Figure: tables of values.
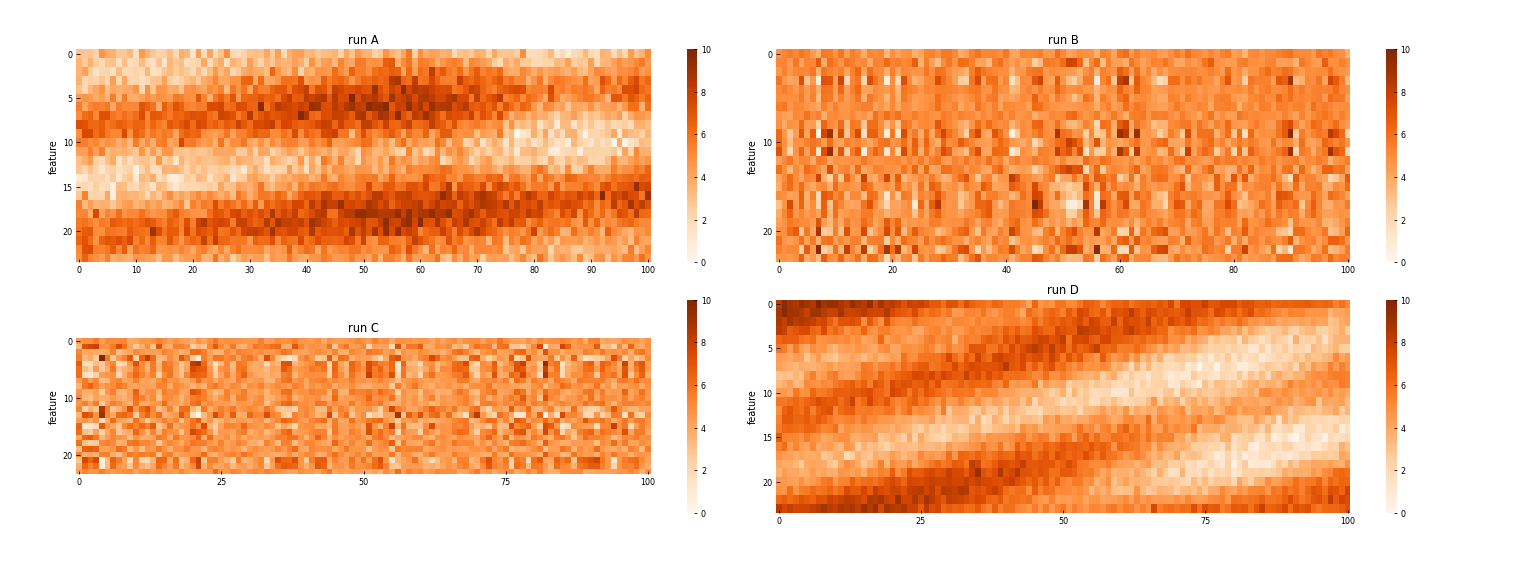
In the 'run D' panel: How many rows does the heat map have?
24
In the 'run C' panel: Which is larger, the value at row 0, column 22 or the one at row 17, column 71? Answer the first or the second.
the second
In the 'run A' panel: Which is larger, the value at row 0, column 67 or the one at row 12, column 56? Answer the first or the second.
the second
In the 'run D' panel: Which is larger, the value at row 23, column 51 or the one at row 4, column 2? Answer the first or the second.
the second
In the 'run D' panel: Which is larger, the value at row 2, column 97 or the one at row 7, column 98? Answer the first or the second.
the second
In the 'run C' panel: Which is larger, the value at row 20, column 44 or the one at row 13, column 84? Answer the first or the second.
the first
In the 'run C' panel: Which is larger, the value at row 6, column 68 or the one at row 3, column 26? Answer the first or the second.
the first
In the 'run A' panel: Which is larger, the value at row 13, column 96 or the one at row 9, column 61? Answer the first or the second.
the second
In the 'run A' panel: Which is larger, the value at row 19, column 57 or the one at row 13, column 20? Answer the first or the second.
the first
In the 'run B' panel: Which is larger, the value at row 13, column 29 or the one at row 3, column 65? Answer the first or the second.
the first
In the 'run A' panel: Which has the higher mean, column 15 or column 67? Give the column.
67
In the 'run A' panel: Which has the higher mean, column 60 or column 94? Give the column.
60
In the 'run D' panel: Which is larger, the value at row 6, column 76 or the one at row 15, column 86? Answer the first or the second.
the second
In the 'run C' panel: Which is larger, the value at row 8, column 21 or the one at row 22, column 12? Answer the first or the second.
the first
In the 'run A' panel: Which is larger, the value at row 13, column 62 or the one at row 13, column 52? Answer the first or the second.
the first
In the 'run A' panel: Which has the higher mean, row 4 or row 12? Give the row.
4
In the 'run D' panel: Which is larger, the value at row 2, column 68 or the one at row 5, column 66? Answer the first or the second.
the first
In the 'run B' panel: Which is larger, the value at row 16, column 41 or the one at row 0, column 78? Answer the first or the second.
the second
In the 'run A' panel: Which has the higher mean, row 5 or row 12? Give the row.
5
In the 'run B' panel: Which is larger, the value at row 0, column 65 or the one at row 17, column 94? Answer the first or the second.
the second
